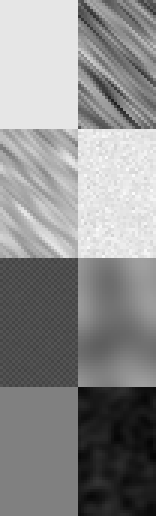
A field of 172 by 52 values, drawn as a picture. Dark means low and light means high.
It is made of 4 by 2 panels. Panel 1,1: very high, flat. Panel 1,2: middling, slanting down to the right, strong in contrast. Panel 2,1: high, slanting down to the right. Panel 2,2: very high, fine-grained, faint in contrast. Panel 3,1: low, checkered, faint in contrast. Panel 3,2: middling, smooth. Panel 4,1: middling, flat. Panel 4,2: very low, blotchy, faint in contrast.
